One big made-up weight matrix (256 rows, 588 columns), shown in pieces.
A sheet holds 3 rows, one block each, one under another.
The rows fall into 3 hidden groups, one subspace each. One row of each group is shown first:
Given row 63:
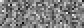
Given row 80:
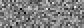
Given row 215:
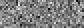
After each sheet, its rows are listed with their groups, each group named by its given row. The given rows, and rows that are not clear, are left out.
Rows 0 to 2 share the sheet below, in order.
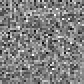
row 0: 80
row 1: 80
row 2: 80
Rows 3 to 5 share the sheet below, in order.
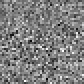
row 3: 63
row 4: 215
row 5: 80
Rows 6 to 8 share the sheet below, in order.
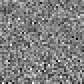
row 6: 63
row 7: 80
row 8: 80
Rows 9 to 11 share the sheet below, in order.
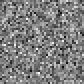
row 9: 63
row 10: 215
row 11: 215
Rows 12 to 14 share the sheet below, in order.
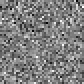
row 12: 215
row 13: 80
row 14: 215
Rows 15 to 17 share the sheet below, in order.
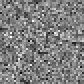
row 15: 80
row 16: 63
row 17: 215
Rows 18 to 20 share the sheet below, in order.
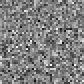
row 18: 215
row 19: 63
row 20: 80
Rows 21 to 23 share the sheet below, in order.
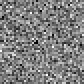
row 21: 215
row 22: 80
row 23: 80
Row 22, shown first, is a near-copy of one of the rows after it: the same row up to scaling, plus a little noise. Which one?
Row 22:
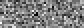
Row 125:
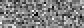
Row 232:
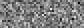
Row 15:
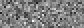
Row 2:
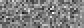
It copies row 125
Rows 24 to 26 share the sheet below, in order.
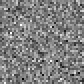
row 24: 215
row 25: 63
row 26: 63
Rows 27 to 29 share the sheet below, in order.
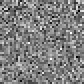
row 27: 215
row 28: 80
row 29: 215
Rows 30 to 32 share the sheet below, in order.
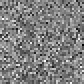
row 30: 215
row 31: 215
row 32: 80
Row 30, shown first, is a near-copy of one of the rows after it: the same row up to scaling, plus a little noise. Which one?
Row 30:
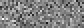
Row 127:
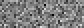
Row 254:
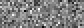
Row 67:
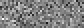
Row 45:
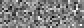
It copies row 67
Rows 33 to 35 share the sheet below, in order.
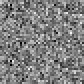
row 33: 63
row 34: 80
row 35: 63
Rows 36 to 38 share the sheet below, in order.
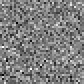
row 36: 80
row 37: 215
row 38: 215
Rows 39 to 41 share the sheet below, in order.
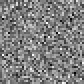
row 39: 215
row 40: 80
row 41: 80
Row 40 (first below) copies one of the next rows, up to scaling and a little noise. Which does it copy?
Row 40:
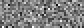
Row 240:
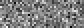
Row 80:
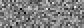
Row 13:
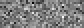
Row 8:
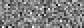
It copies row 8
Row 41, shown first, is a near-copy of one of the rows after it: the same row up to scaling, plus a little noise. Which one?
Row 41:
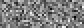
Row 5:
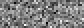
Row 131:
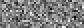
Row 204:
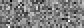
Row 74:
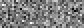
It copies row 131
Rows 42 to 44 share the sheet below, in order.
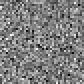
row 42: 80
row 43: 215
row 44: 80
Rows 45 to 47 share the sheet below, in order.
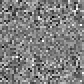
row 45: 215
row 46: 215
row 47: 215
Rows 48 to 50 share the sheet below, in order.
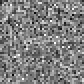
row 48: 63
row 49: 80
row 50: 63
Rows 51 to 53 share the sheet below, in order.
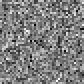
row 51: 80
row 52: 63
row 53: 80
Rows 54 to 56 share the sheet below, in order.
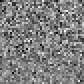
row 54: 63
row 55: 63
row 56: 80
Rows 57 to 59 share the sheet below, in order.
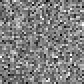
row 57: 63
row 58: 80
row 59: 80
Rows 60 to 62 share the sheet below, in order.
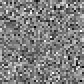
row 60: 215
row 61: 80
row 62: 215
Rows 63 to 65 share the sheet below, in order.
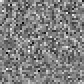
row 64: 80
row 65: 80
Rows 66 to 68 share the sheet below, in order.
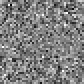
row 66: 63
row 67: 215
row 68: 63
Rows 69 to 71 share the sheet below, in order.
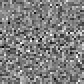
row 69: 63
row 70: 215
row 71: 215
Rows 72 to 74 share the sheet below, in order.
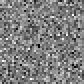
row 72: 215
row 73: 215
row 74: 80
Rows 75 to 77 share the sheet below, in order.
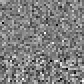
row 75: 215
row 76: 215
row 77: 63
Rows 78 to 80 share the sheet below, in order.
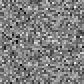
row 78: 80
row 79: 80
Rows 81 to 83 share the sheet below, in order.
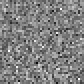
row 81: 80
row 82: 63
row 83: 80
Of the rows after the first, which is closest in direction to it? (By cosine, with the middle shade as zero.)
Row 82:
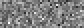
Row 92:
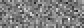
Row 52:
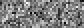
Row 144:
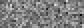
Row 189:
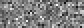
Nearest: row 189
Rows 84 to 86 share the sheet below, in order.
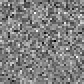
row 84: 63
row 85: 80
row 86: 215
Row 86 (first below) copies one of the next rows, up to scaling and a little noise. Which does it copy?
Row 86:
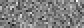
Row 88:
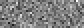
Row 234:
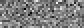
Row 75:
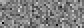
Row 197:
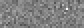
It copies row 88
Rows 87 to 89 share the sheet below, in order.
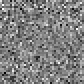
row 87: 80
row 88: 215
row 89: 215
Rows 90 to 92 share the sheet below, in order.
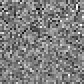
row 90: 215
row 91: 80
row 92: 80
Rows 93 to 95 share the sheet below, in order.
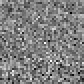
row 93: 63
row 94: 80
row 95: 63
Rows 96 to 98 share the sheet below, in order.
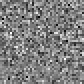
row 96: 215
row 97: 63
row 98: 63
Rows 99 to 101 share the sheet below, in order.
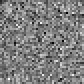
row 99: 63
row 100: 215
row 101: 63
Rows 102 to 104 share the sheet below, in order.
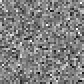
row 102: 80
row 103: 215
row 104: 215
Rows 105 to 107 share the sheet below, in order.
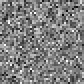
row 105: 63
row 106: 215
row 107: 215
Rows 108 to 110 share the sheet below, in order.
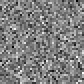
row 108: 215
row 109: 63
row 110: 215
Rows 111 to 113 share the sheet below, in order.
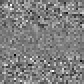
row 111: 63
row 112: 215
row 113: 215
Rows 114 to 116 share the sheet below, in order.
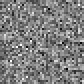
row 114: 80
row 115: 63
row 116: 63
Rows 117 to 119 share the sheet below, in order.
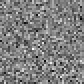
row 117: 80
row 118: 80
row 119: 215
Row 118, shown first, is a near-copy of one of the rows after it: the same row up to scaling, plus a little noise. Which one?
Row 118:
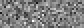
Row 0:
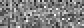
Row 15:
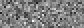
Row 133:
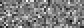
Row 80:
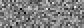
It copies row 15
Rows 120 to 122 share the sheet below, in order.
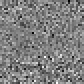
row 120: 215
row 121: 80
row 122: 80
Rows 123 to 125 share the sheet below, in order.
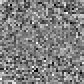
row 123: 63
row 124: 215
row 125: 80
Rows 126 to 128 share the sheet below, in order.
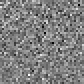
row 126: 80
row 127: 215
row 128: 80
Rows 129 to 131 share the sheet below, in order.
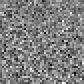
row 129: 80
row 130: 215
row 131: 80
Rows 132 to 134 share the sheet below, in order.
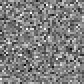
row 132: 215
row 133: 80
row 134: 215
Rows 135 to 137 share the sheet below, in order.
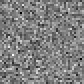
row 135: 63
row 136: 80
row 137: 80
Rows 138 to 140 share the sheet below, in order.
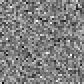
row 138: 215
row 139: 80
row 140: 80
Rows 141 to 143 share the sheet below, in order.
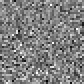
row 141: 63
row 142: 215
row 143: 80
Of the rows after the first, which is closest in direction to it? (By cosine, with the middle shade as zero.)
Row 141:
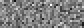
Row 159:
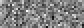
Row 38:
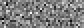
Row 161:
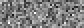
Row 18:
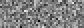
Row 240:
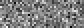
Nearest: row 159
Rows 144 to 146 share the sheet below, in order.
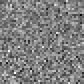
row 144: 63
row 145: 63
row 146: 215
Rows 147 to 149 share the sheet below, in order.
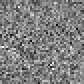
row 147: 80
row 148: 215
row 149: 80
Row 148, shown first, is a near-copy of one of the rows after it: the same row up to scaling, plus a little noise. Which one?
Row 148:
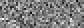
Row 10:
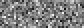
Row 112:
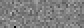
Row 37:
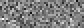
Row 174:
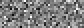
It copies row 37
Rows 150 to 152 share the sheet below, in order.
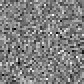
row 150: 215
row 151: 63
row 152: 215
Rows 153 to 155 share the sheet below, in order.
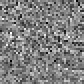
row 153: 215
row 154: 63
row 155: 63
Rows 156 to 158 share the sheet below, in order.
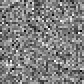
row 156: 215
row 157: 80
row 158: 63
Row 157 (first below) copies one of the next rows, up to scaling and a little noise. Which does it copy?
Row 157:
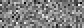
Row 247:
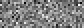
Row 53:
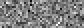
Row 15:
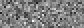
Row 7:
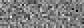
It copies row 247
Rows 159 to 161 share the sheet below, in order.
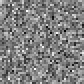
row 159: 63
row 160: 63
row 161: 63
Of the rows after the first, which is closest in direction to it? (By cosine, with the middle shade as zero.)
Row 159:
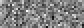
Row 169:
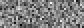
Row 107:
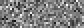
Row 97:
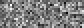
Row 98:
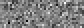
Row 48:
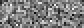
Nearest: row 98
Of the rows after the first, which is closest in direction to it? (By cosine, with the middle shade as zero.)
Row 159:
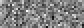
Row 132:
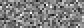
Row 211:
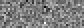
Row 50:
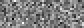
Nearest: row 211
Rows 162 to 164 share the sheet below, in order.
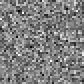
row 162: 80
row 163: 63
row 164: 63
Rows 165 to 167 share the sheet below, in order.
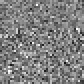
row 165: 215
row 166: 215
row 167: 80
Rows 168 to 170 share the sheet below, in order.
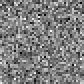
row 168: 80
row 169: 215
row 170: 80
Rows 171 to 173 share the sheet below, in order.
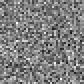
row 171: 80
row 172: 80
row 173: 215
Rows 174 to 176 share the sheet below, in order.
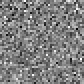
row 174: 215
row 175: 215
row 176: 80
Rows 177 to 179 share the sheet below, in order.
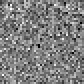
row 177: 63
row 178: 215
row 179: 215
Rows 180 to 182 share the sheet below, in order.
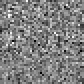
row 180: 80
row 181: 63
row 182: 63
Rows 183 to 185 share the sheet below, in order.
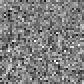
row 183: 80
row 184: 63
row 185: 63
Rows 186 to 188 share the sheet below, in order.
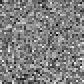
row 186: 80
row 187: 63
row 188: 80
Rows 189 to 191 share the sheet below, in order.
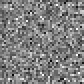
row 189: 63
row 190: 215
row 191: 63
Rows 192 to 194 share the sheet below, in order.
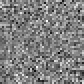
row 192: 80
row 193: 63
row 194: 63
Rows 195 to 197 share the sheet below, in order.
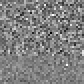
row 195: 215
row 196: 63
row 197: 215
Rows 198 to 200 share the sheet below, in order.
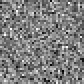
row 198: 80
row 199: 80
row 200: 80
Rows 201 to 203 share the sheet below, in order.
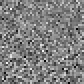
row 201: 215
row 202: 215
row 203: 215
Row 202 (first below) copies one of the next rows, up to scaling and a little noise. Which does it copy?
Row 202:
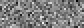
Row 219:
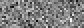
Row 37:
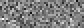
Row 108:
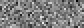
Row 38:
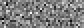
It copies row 108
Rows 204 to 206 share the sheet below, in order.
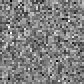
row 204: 80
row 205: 63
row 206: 63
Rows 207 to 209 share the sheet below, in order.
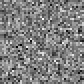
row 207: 63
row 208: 63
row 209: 63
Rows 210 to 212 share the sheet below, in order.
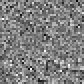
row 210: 215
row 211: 80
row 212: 63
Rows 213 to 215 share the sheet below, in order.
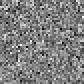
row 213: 215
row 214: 63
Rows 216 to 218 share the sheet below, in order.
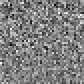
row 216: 63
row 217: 80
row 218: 80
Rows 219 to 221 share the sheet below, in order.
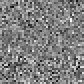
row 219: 215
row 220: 63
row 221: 215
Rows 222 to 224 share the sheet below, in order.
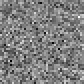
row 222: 63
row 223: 215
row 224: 63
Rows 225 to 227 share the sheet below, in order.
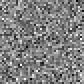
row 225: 215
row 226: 80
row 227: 80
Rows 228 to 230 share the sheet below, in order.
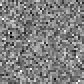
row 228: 215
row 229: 63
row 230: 215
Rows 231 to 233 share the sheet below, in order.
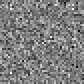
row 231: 63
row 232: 80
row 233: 80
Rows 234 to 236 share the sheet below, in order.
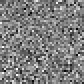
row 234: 215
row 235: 215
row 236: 80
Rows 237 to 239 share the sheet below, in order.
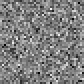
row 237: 80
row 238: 215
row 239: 215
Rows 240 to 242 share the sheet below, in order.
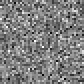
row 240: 80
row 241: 63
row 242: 63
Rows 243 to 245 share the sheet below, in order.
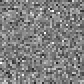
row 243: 80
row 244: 215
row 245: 80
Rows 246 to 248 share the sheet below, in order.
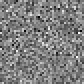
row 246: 215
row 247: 80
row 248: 215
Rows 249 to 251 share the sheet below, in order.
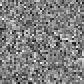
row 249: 215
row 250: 63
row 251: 80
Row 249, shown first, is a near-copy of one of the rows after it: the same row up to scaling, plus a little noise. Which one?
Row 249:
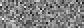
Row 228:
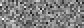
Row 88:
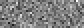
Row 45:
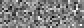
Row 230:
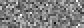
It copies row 228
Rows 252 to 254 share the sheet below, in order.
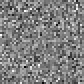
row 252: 215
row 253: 80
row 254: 215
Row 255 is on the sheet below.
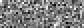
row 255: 80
